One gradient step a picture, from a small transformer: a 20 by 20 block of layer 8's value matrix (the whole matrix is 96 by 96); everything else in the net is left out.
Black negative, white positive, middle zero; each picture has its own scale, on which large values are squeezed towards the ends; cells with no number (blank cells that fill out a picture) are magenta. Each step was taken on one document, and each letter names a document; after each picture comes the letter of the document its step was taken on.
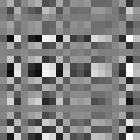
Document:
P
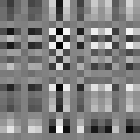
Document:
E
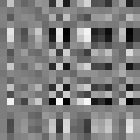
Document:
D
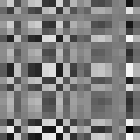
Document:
P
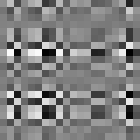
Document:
P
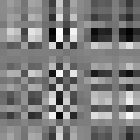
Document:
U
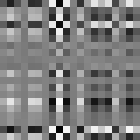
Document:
E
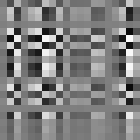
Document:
P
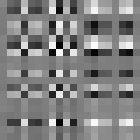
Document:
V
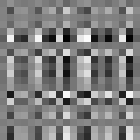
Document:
D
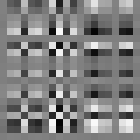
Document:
V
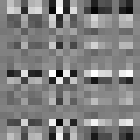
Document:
V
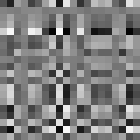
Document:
U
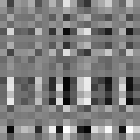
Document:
D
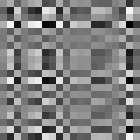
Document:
P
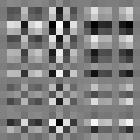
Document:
V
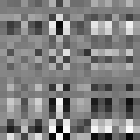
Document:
E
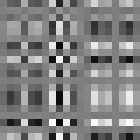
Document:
V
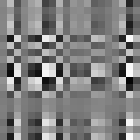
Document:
P
